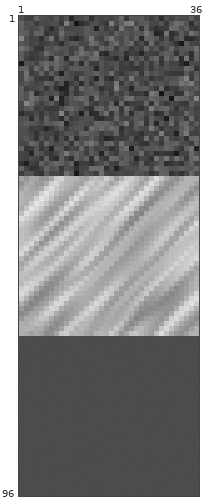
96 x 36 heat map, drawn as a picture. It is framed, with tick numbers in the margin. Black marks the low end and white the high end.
It is made of 3 by 1 panels. Panel 1,1: low, fine-grained. Panel 2,1: high, slanting up to the right. Panel 3,1: low, flat.
